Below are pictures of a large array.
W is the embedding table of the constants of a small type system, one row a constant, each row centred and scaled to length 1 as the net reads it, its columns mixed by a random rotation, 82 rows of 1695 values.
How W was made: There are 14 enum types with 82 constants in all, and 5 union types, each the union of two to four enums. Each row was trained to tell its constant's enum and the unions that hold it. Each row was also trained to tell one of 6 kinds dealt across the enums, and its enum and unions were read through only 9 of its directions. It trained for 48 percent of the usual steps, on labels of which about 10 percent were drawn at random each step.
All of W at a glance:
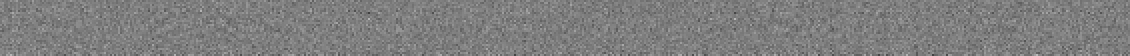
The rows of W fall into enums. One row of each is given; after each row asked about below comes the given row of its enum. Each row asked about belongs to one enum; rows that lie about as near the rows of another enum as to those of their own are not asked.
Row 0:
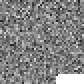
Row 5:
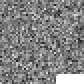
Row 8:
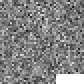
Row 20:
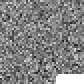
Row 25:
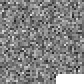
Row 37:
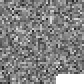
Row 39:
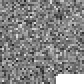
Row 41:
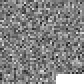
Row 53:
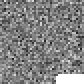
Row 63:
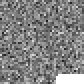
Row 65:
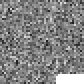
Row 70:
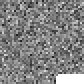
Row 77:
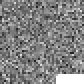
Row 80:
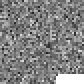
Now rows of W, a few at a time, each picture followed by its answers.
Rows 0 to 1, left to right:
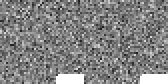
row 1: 80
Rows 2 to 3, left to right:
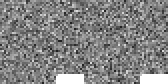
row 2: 20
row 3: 8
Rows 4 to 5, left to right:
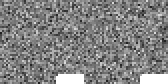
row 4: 65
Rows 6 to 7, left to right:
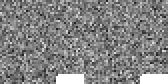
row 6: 63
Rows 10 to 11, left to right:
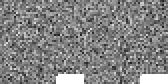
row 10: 65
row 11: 8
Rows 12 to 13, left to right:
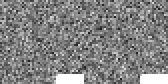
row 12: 41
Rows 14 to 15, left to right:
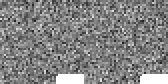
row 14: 37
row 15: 70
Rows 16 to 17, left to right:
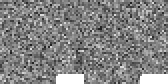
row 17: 80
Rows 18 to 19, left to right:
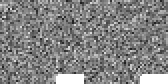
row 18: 65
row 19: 20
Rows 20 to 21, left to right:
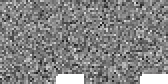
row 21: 63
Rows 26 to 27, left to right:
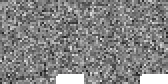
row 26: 77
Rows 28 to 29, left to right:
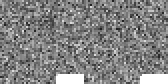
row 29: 80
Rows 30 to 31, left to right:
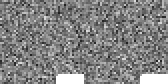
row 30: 53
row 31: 25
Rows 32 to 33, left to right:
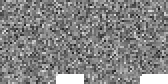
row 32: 8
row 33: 80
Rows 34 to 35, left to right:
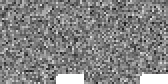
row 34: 25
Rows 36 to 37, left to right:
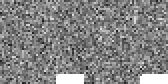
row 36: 8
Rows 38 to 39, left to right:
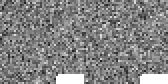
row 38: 63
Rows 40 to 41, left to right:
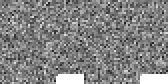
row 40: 37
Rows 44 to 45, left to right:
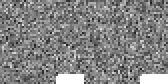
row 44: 65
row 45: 37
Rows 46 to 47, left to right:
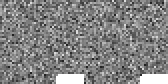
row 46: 77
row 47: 37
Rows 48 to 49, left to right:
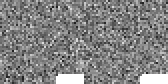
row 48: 63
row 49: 65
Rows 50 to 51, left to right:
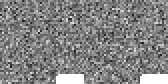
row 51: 39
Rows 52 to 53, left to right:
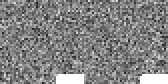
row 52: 77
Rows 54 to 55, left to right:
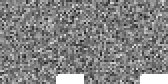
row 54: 20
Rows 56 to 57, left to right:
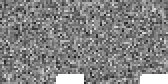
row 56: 80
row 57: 77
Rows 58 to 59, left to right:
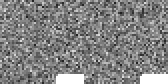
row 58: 77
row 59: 53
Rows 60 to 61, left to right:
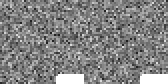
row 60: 65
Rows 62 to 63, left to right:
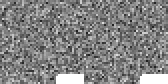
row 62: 25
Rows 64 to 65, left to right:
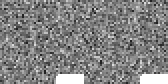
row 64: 80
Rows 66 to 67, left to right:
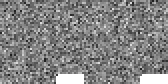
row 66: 70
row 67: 37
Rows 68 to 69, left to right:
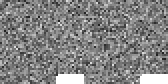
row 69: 8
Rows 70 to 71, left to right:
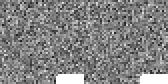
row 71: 41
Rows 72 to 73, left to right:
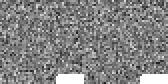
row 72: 70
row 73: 37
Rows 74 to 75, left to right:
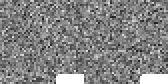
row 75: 20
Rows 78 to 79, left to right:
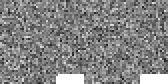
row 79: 8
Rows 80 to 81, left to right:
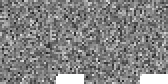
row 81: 41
